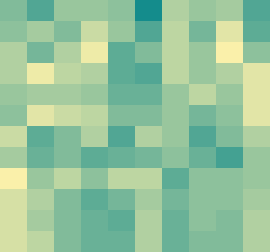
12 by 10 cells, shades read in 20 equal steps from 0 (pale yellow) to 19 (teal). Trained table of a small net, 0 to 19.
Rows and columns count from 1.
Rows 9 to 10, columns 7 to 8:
13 9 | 11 9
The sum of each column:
68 93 95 97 132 120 102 114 95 83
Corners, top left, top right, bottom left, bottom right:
10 14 3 6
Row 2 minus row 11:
6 0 0 -8 -5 8 -7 2 -8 7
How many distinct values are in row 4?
7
